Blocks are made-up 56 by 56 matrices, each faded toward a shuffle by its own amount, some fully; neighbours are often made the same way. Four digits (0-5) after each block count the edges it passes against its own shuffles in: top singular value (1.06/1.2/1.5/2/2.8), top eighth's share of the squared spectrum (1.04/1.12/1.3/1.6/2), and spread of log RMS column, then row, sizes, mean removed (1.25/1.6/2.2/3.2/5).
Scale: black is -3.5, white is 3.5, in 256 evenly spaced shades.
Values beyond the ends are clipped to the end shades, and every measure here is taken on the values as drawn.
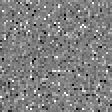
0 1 0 0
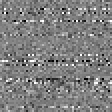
2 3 0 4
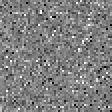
0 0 0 1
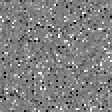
0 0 0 0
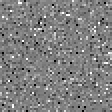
1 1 0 0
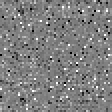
2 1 0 0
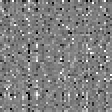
4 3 2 2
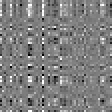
5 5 4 3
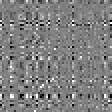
5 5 3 3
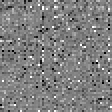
4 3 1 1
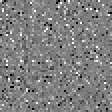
2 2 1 0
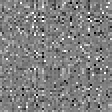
4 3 2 2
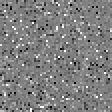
0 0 0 0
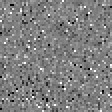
2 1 0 0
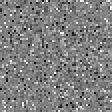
2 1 0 0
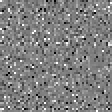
3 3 1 1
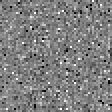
1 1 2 0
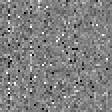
2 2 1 0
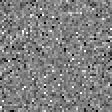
0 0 0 0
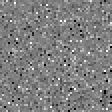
0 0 0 0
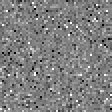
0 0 0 0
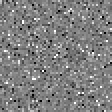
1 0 0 0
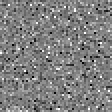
2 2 0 0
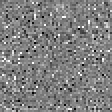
2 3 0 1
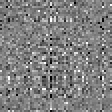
4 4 3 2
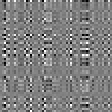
5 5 4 4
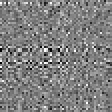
4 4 2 3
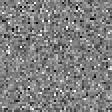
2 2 0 1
